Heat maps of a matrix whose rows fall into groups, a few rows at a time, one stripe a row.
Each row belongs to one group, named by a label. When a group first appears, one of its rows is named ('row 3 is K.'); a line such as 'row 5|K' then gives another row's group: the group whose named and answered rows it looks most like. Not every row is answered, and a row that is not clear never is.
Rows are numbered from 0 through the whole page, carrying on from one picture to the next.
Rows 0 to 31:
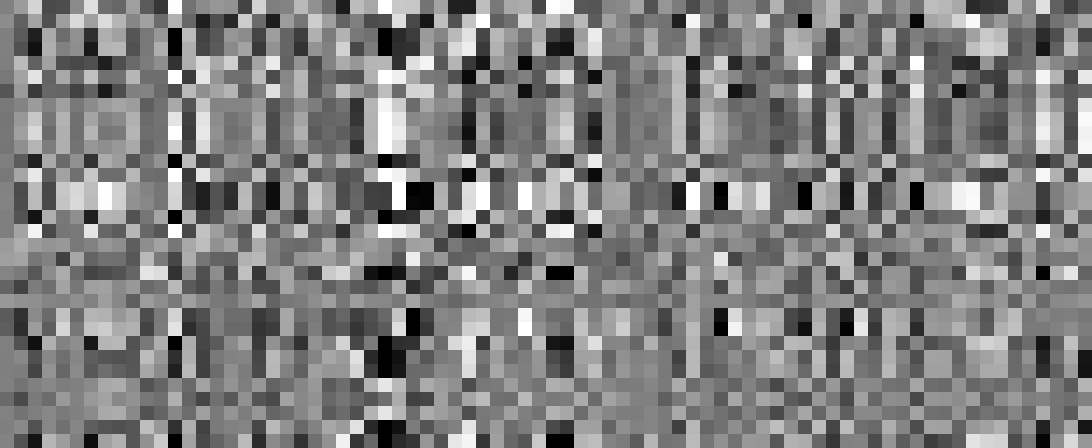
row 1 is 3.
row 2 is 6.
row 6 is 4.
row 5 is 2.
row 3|6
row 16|2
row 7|2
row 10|2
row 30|6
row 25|6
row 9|2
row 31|6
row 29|2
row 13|3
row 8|2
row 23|3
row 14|3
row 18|4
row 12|2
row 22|3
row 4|4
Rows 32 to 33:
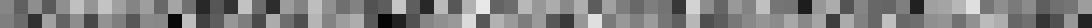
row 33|6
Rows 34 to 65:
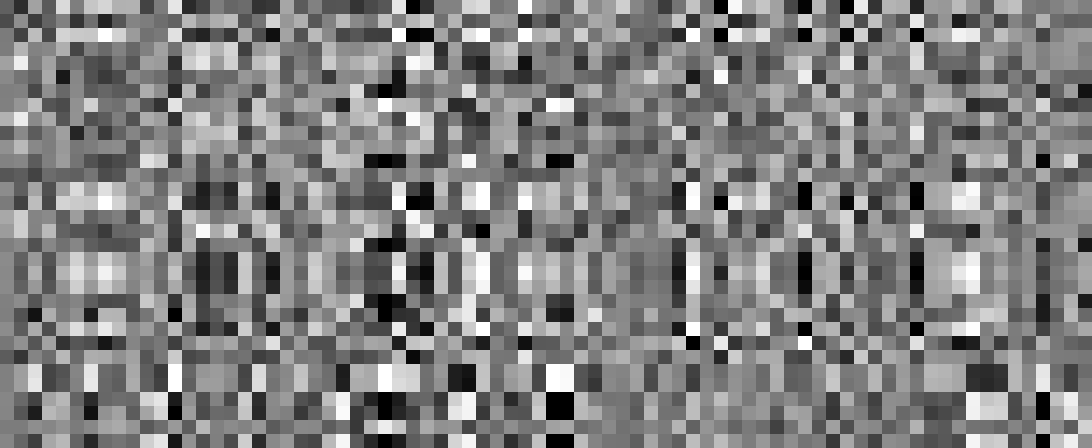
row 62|6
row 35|4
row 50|4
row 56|6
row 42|4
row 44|4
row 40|6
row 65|6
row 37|4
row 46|4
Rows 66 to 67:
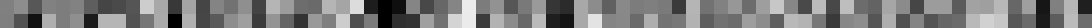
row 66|6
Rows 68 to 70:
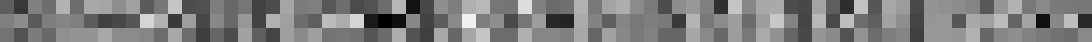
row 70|3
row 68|3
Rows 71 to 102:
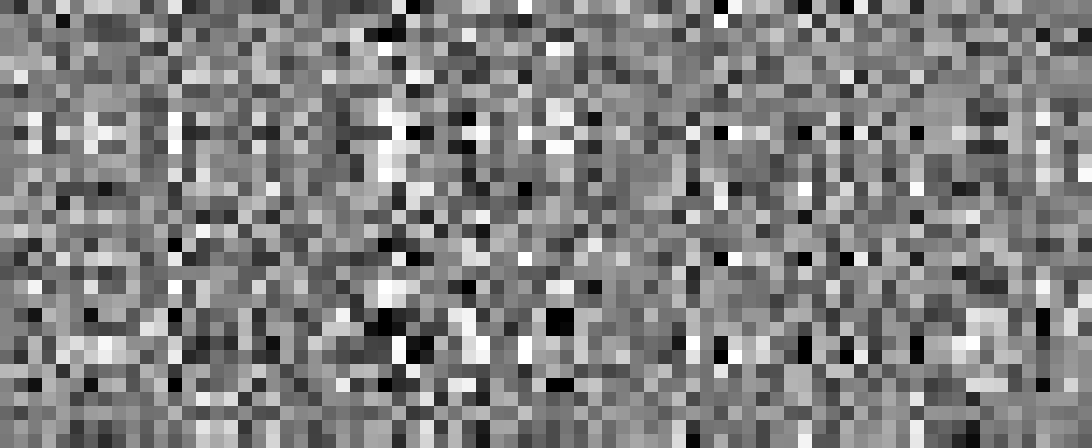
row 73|6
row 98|6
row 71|3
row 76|4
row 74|2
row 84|4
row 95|3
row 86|3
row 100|3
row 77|3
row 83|2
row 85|4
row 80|3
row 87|4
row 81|2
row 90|4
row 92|2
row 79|2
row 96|3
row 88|6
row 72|4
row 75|4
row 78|2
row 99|4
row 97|4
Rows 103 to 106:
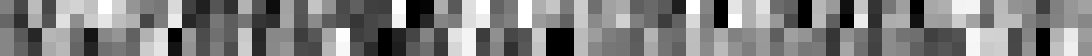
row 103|3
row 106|6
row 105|6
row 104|3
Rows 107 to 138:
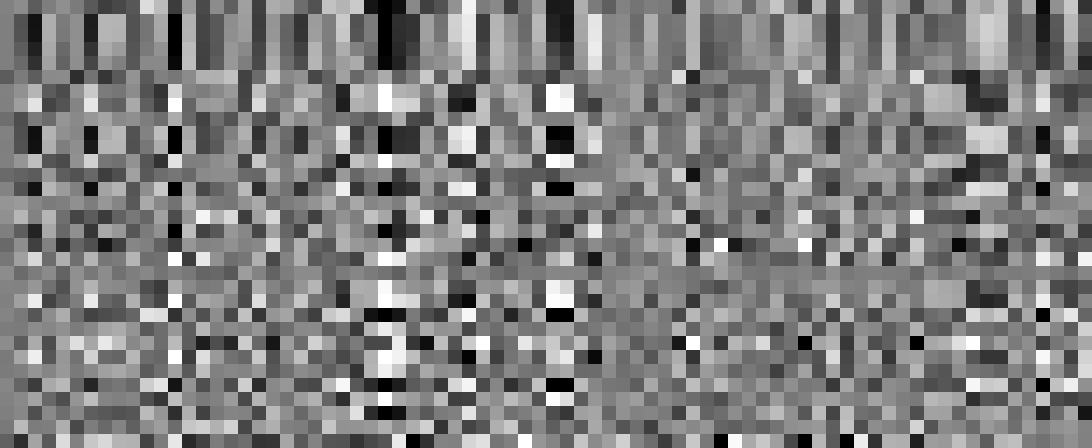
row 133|2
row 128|2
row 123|6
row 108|6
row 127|2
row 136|6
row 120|6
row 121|4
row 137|4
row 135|2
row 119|4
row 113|2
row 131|3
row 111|6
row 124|4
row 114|2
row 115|3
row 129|6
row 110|6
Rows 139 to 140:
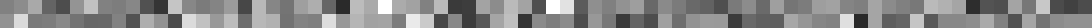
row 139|2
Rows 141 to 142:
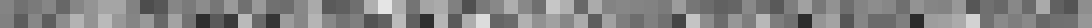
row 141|2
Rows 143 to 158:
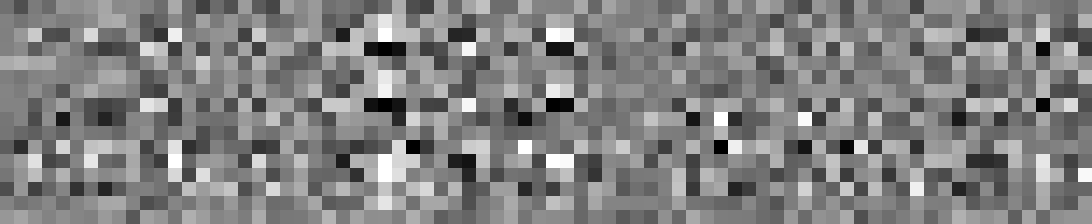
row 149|2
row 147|4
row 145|2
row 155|2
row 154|2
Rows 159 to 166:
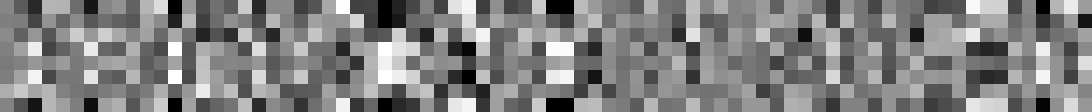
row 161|3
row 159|6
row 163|2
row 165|4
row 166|6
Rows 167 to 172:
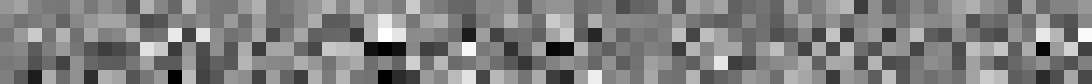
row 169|2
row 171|4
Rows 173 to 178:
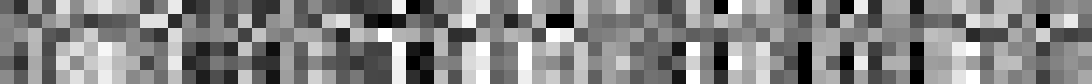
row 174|6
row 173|3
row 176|3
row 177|3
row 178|3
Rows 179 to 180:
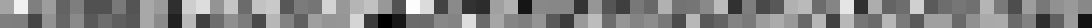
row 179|4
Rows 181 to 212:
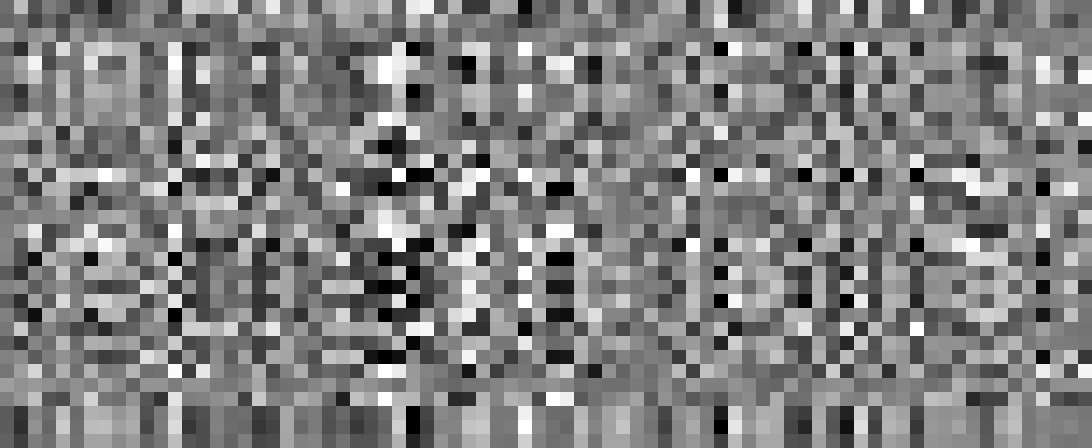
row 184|3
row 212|3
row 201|6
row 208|4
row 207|2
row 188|3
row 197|2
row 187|3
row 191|6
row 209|2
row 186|2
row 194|6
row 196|2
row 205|3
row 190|4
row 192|4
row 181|4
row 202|3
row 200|3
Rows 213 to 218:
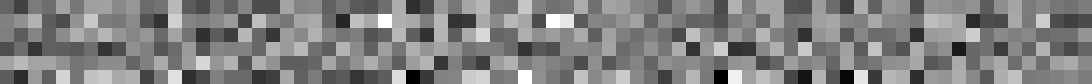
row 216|4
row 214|2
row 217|4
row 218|3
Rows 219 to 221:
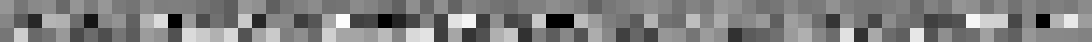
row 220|6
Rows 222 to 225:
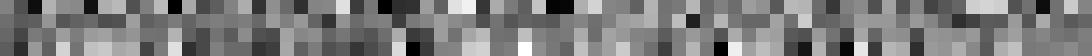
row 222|6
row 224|3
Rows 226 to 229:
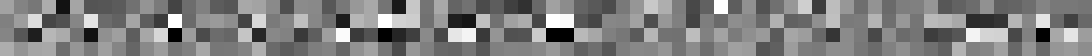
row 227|2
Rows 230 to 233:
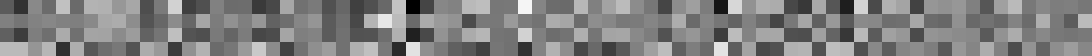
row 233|4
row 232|3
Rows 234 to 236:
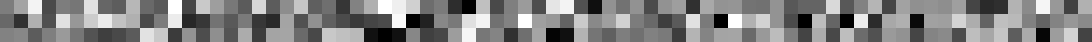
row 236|6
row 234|2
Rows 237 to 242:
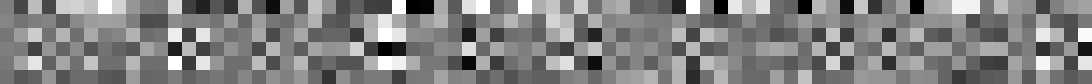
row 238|2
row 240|6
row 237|3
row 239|2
